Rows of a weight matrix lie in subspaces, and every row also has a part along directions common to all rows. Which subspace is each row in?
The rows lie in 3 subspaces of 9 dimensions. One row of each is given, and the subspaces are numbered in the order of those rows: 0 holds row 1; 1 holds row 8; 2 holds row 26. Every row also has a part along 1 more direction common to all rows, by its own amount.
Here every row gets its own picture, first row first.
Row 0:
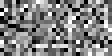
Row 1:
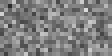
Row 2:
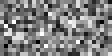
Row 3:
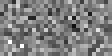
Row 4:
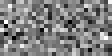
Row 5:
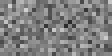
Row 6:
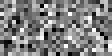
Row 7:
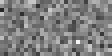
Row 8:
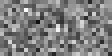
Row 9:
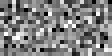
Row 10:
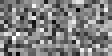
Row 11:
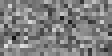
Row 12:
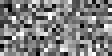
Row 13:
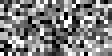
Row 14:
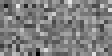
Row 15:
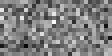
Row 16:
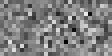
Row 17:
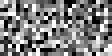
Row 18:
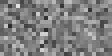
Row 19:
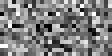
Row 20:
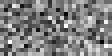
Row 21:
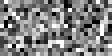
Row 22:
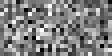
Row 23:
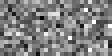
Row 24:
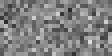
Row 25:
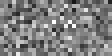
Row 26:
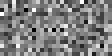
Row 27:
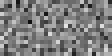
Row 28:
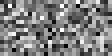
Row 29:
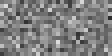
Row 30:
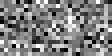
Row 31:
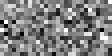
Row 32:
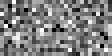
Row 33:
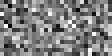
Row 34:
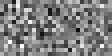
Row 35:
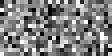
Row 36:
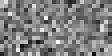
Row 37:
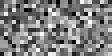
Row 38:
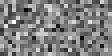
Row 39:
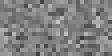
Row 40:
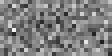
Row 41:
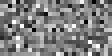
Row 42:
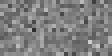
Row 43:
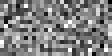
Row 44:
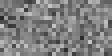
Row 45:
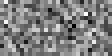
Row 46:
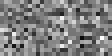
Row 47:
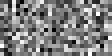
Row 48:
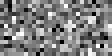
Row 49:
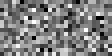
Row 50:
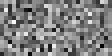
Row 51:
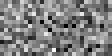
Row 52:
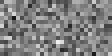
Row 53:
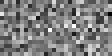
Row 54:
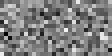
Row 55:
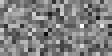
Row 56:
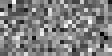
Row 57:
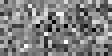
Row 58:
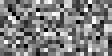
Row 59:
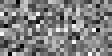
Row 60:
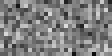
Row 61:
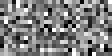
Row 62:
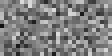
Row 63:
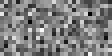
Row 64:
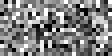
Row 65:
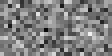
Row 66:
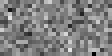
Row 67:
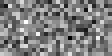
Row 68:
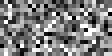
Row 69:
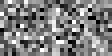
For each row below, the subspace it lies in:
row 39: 2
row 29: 0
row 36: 0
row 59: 1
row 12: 0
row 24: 2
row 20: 1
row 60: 0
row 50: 1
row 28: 1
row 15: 2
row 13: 1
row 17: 0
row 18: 0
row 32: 1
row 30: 2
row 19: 1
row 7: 2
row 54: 2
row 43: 0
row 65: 0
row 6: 0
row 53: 1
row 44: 2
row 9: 0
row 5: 2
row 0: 2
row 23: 0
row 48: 0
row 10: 2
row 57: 1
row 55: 0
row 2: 2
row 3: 1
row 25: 2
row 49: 2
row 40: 1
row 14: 0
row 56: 2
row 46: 2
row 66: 0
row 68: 1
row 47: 2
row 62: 2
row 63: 1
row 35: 2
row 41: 2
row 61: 0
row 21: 0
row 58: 0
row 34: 1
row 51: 1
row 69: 0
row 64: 1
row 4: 2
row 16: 1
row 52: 0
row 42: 2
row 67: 0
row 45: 1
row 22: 1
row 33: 1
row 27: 0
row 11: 2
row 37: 1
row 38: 1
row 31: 2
